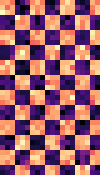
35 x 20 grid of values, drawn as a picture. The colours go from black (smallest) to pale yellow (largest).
Grain: checkered. Average level on the scale: 50%. Histogram: two levels.
